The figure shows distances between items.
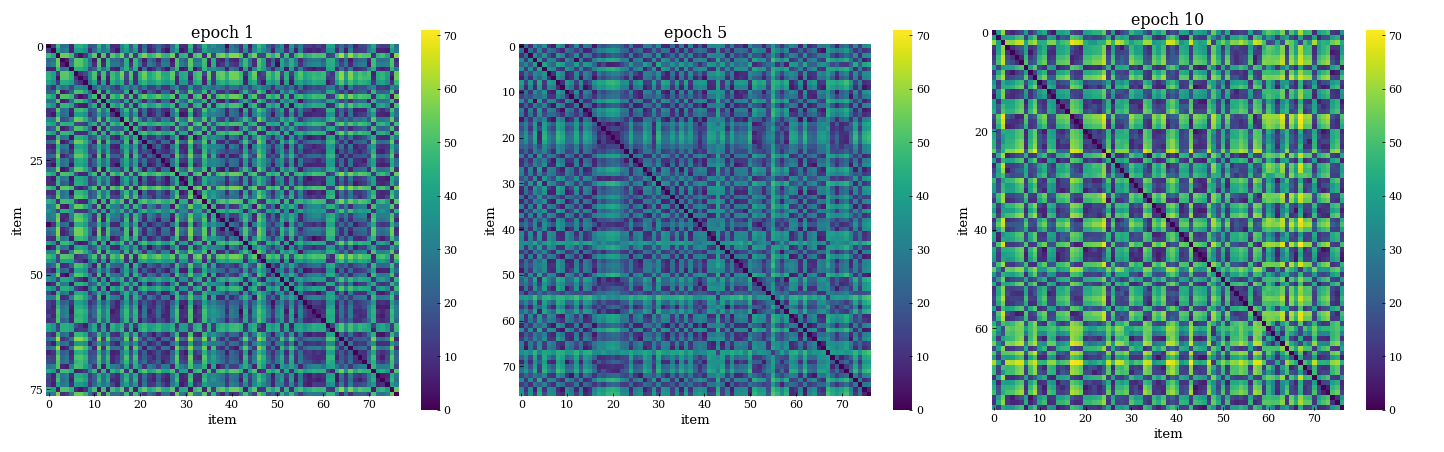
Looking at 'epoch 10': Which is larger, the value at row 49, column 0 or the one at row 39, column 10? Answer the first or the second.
the second
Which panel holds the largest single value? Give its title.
epoch 10
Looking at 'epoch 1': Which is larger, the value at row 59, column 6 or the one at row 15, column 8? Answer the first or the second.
the first
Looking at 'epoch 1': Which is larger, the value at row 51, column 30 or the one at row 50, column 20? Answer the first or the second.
the first
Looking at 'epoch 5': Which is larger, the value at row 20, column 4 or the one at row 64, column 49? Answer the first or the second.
the second
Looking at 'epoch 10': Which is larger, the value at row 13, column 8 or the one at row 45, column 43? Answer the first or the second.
the second
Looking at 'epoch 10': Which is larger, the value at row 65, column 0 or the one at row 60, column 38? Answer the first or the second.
the second
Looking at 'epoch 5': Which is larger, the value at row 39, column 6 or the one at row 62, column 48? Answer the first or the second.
the second
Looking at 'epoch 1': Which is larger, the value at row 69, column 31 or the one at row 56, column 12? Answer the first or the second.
the first
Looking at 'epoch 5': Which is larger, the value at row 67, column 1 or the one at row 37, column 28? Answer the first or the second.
the first
